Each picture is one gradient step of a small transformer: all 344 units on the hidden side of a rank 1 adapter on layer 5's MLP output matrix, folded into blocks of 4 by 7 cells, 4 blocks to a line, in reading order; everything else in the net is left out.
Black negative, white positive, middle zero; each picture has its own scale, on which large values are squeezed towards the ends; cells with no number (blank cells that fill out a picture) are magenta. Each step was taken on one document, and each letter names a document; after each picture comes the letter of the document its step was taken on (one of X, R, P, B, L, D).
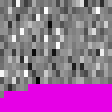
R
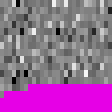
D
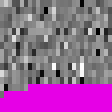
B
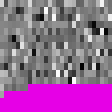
B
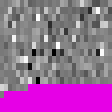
R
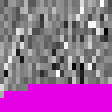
B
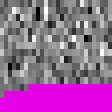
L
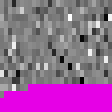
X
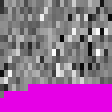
B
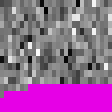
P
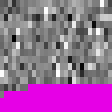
B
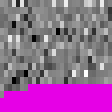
D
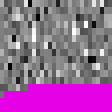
L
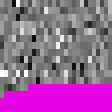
R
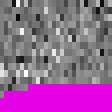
R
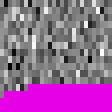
L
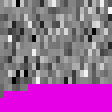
D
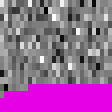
B
